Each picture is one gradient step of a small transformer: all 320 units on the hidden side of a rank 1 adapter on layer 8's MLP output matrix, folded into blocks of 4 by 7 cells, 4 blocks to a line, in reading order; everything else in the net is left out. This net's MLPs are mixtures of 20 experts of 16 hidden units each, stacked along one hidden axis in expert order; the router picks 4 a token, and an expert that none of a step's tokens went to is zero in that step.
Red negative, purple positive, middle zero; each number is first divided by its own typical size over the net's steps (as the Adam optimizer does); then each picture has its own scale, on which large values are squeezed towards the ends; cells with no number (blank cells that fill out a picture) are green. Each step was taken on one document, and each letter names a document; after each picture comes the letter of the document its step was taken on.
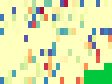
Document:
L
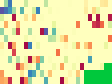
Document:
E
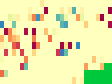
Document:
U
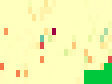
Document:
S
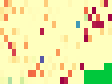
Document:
E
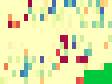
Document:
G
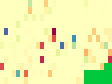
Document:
S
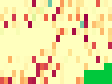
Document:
L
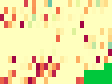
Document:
L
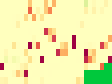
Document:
S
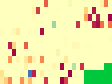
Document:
E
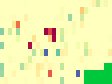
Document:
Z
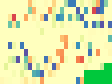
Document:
G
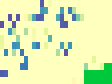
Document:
U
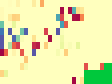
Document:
U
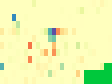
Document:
Z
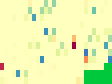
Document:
S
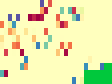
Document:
U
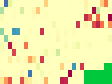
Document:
E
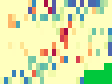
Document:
G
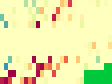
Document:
L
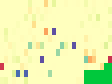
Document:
S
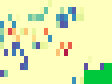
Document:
U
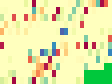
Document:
L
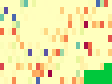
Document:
Z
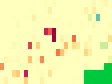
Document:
S
